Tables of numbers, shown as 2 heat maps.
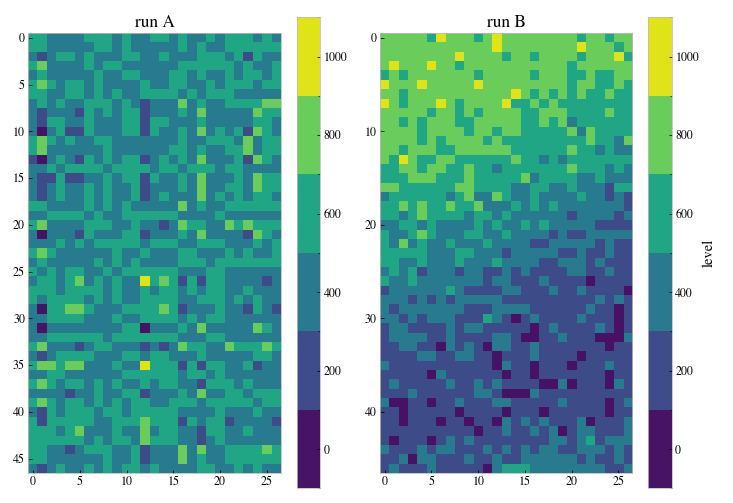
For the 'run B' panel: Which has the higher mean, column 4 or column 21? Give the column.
4
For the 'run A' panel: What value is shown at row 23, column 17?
600
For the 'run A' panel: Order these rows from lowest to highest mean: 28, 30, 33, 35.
30, 33, 28, 35
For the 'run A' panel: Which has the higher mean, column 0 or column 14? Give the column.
14
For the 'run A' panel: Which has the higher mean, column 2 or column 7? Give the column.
7
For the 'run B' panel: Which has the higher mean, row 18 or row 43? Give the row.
18
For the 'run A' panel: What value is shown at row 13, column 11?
600
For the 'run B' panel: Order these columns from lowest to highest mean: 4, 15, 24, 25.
24, 25, 15, 4
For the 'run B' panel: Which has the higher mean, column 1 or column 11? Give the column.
1
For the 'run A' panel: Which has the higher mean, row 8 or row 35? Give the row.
35
